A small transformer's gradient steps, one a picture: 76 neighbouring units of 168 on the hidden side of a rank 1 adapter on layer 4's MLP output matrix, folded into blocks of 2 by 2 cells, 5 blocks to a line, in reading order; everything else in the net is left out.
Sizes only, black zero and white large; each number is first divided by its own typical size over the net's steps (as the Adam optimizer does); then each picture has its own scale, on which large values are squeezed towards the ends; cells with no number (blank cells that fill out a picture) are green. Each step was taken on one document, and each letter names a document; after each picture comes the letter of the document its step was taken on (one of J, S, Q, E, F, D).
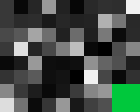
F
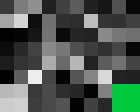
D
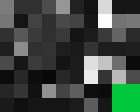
F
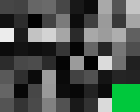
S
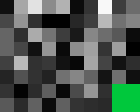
F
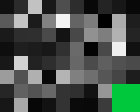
D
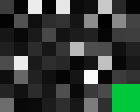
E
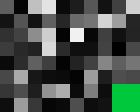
S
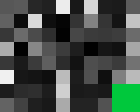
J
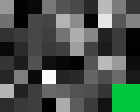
F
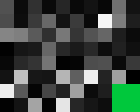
F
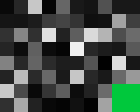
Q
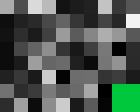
S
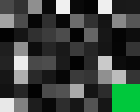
E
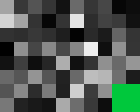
D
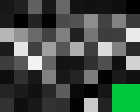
S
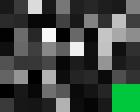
Q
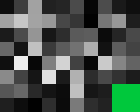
D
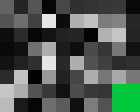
D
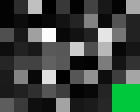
Q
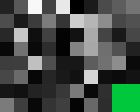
E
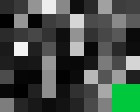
S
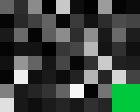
E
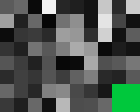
F
